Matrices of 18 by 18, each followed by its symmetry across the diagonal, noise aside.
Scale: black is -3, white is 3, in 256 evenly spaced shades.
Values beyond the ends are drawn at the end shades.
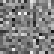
antisymmetric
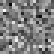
antisymmetric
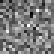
neither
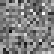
neither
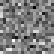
neither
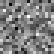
antisymmetric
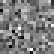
neither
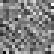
antisymmetric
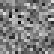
neither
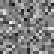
antisymmetric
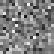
antisymmetric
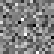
antisymmetric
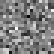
antisymmetric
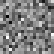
neither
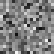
neither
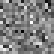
antisymmetric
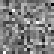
antisymmetric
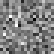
neither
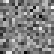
neither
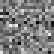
neither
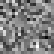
antisymmetric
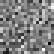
antisymmetric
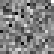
neither
